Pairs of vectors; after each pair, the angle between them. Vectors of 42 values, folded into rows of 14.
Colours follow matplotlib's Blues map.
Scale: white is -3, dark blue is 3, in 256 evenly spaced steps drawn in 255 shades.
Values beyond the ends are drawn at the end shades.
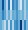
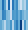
nearly parallel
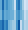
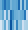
orthogonal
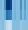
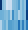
partly opposed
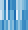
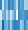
partly aligned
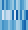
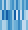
nearly opposite
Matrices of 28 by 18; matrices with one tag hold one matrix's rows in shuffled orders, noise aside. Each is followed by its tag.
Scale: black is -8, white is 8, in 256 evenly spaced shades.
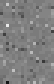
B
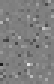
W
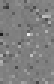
W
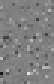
W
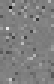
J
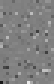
W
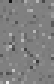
J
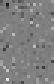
B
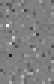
J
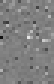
W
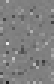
B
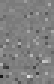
W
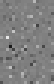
J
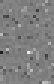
W
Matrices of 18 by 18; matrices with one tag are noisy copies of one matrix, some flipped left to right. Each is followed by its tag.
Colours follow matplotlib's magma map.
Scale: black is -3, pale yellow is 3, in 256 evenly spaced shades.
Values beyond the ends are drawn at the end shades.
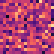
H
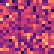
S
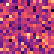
S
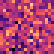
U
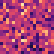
U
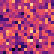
U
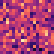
U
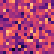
U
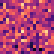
U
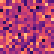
S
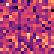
S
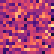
H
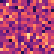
S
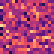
H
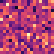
S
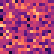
H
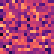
H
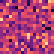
S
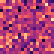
S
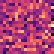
H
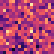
U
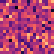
S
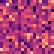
S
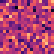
S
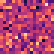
S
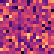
S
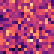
U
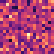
S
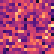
H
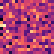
H
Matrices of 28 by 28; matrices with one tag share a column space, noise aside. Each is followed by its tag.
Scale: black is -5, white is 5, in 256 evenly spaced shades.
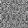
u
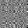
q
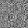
u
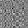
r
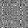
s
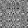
r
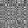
s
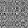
r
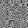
s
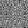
s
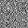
r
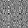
r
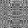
s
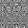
q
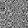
r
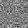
q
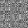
u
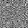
s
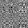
q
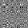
q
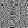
s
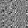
r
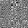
s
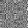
u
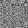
s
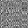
r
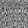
r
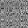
r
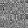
u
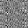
r
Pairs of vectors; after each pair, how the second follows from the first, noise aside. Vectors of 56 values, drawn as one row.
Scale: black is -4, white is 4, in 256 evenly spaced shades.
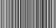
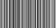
reversed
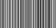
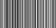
reversed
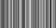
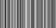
reversed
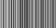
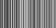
negated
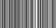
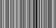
negated
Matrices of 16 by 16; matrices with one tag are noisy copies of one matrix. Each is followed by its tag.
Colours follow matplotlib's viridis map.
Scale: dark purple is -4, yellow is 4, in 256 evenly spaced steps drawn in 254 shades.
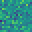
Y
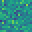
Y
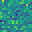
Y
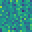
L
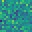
Y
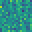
L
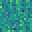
L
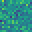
Y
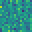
L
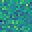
Y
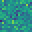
Y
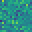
Y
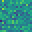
Y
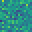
Y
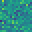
Y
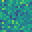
Y
